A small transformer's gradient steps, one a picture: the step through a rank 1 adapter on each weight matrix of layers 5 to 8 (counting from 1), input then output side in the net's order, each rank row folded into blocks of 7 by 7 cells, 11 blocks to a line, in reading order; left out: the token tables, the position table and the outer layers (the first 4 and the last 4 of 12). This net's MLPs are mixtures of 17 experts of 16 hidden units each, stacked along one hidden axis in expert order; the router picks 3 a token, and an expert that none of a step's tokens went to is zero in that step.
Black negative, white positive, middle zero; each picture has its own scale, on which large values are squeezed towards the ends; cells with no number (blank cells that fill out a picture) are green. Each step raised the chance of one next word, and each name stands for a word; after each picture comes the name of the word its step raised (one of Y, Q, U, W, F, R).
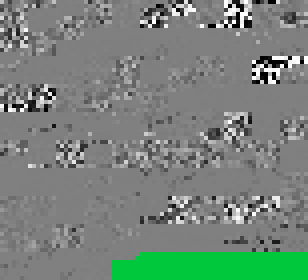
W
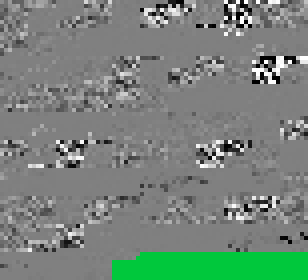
W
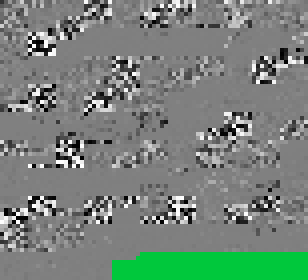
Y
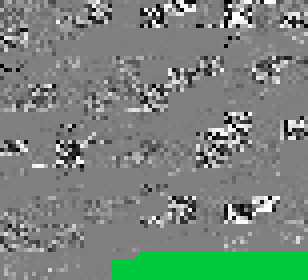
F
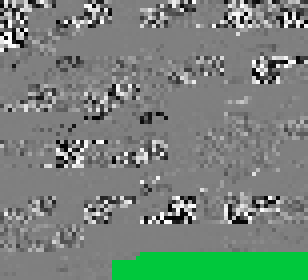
Y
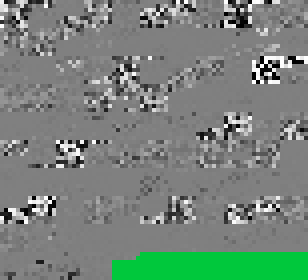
W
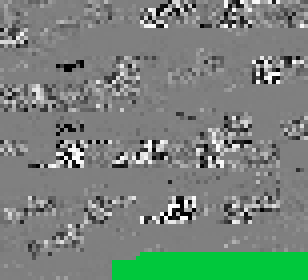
Y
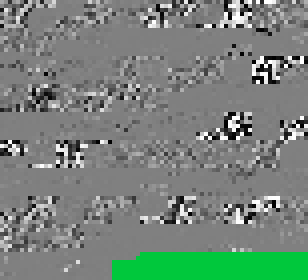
F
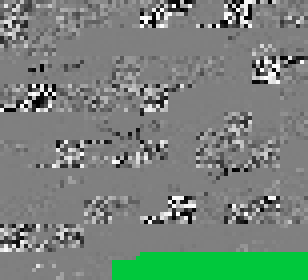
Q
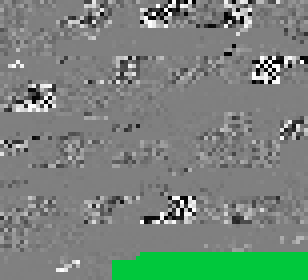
Q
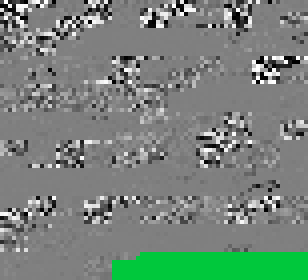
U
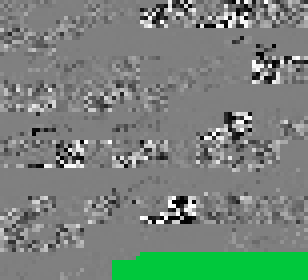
Y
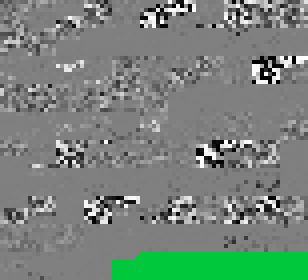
W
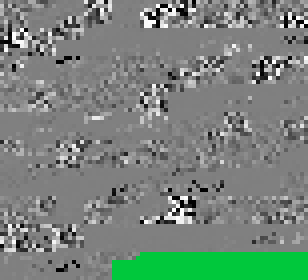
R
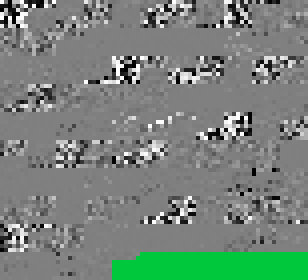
R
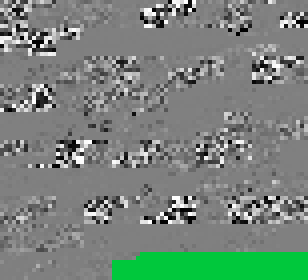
Y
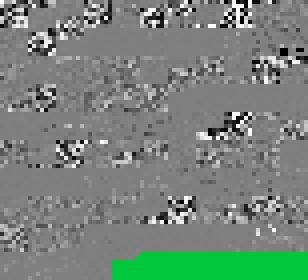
F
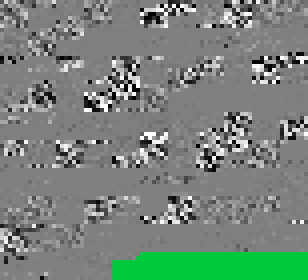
R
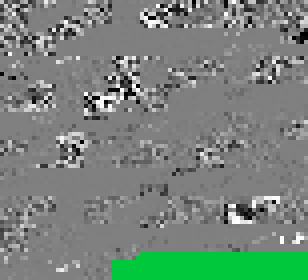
F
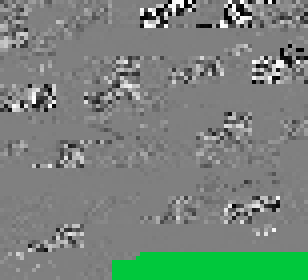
F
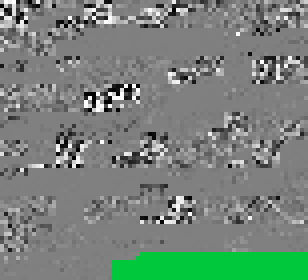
Y
